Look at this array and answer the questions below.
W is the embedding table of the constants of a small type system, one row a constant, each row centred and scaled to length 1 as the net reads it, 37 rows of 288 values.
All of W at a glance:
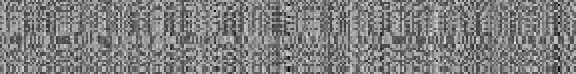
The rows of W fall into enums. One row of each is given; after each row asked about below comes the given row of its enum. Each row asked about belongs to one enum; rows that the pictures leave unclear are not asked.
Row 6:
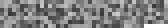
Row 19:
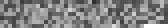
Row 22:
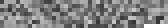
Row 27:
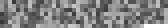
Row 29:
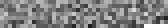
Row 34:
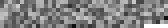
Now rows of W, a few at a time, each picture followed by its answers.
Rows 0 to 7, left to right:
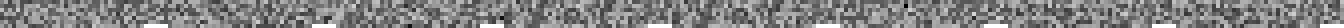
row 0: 19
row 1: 22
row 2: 34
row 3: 27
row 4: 27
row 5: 19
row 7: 6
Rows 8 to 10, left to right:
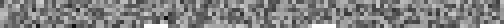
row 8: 34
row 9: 27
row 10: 6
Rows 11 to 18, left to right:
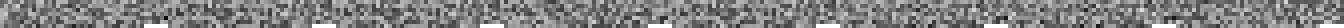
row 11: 34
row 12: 6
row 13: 6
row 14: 22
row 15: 6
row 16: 29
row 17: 29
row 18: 19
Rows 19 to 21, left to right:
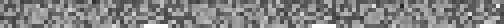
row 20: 19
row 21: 19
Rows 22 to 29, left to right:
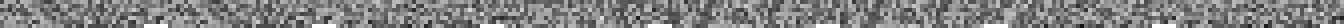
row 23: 22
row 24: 29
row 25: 19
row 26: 27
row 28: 34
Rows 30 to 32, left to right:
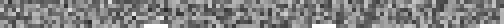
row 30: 19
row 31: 6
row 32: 27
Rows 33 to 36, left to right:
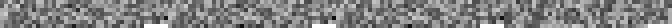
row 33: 34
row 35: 34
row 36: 27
